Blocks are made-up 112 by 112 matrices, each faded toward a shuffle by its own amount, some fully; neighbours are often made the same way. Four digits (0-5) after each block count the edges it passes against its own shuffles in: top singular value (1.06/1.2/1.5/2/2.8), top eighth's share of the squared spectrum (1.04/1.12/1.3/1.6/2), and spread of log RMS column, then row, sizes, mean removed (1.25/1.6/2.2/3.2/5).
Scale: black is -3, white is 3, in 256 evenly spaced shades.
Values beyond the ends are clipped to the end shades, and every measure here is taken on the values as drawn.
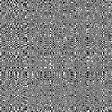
5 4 4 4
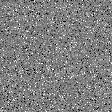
3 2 0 0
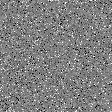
0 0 0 0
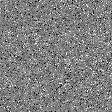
3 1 0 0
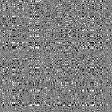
5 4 3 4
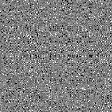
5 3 2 2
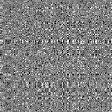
5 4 3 3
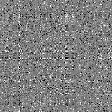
4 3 2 2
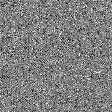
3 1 0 0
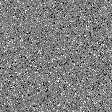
1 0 0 0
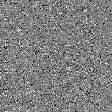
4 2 1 1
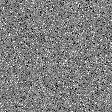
0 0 0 0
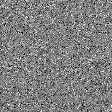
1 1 0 2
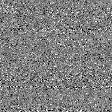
1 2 0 3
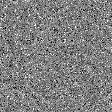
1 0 0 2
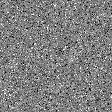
0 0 0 0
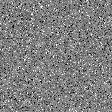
2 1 0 0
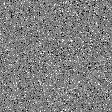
1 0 0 0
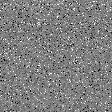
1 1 0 1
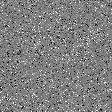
0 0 0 0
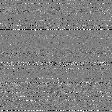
3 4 0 4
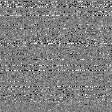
2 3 0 4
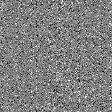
1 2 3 0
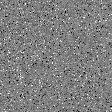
0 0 0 0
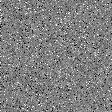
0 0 1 0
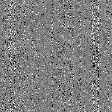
2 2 4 0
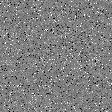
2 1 0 0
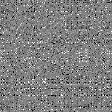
4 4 2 3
